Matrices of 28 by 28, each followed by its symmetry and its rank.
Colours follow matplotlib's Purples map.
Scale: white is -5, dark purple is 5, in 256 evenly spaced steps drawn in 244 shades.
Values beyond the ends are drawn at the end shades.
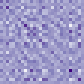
symmetric, rank three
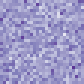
neither, full rank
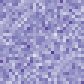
symmetric, full rank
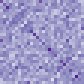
symmetric, full rank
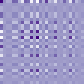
symmetric, rank one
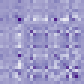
symmetric, rank three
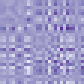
antisymmetric, rank two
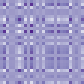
symmetric, rank one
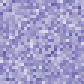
symmetric, full rank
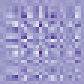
antisymmetric, rank two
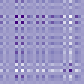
symmetric, rank one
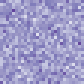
neither, full rank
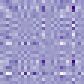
antisymmetric, rank two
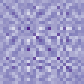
symmetric, rank three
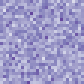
neither, full rank
